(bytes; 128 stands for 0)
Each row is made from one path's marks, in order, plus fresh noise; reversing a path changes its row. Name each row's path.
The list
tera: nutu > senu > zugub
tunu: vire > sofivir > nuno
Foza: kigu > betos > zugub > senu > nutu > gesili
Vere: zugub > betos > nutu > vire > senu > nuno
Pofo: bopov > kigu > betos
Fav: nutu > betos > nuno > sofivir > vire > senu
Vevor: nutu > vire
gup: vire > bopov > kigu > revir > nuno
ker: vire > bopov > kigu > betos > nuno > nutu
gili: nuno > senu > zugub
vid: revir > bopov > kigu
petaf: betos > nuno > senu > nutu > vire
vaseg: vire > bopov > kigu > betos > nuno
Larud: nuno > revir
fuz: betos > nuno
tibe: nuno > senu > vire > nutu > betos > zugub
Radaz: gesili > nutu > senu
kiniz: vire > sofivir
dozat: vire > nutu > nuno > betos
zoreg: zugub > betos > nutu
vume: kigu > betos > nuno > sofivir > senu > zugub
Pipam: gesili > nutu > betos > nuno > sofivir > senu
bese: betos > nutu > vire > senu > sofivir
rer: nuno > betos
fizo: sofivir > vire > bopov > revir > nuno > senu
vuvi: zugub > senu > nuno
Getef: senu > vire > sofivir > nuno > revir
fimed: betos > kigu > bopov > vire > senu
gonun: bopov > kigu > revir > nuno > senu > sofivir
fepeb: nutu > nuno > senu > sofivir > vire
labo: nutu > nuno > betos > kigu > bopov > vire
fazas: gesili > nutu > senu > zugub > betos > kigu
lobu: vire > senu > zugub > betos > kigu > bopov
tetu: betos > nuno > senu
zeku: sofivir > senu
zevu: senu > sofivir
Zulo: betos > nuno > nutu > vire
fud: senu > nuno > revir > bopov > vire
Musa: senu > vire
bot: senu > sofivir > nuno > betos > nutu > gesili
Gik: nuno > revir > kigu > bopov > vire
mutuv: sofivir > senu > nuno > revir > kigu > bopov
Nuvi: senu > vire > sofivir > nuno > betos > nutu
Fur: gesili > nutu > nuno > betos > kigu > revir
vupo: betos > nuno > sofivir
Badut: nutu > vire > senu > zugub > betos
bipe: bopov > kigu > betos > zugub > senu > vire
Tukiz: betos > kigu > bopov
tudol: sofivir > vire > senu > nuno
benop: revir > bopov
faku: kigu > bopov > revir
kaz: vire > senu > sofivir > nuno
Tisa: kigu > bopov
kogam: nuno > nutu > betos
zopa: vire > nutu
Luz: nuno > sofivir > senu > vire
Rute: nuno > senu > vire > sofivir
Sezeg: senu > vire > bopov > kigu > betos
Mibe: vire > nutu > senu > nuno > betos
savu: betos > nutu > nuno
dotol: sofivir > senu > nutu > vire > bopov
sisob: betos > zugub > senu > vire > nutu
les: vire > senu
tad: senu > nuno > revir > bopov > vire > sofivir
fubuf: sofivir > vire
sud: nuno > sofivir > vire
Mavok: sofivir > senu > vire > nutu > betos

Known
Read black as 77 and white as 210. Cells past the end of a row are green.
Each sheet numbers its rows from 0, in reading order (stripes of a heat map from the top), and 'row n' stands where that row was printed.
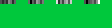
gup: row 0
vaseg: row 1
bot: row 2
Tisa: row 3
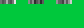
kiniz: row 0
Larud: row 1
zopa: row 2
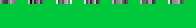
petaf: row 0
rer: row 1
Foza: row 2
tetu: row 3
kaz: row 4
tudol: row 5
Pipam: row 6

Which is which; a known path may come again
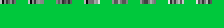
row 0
rer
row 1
kogam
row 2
Larud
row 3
Mavok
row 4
Rute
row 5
petaf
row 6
bot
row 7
tetu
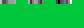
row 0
sisob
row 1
gonun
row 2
Tisa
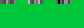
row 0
sud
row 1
Fav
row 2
vaseg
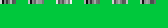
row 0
Mibe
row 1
Nuvi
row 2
Foza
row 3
dozat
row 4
zevu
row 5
vupo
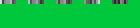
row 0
Pipam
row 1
kaz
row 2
tunu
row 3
zopa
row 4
gup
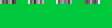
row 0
tudol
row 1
Radaz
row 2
zeku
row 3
kiniz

